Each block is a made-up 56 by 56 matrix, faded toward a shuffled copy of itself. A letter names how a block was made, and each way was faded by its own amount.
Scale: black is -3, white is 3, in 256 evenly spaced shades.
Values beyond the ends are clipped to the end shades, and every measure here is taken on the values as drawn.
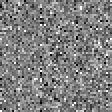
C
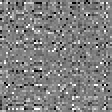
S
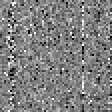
C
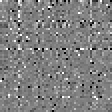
S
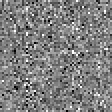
C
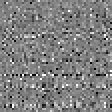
S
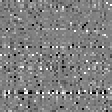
S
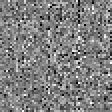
C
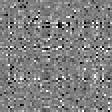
S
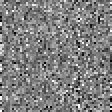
C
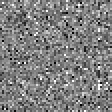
C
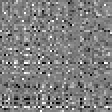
S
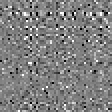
S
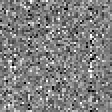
C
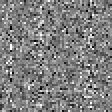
C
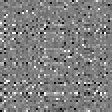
S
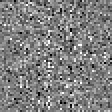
C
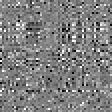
S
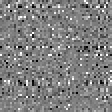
S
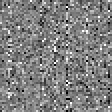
C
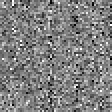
C
